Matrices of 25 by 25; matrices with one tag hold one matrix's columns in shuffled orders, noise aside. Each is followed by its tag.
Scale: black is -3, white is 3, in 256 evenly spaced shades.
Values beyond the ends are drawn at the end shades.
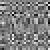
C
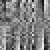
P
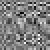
C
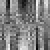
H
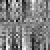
P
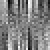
H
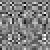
C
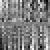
P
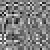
C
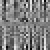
P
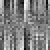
H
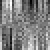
H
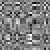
C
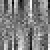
H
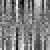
H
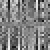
P
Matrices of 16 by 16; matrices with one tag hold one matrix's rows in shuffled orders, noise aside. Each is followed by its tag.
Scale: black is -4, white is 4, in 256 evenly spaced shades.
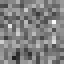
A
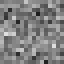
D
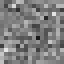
D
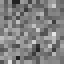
A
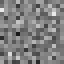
A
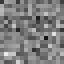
D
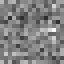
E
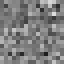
E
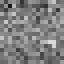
E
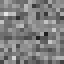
D
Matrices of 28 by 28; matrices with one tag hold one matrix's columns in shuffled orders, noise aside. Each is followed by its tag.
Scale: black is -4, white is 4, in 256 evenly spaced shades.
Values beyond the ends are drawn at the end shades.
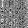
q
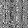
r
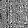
r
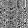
q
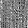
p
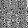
q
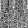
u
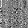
q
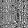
r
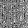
r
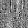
u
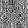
u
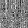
u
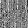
u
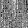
u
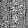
r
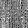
p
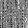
p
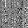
q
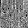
u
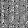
r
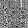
q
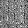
r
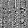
q
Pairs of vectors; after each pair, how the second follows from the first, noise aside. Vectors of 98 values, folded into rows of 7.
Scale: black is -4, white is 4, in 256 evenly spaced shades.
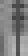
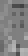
partly zeroed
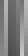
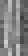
wrapped around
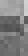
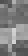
wrapped around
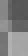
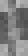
wrapped around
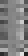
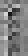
wrapped around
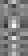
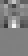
partly zeroed
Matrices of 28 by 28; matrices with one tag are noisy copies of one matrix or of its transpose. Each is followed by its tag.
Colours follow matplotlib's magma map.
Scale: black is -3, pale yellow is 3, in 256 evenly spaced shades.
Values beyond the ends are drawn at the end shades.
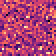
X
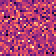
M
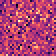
M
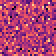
X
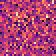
M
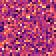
X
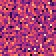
X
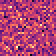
M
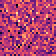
M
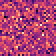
M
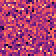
X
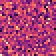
X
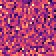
X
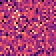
M
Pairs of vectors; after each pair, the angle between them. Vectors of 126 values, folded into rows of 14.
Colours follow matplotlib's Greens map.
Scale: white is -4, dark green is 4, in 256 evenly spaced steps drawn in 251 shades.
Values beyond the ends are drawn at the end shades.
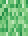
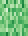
nearly opposite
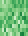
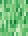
orthogonal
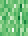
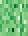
nearly opposite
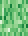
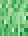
orthogonal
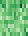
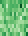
nearly parallel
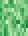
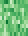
nearly opposite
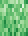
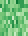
partly opposed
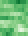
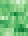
nearly opposite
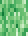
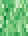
orthogonal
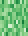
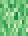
orthogonal
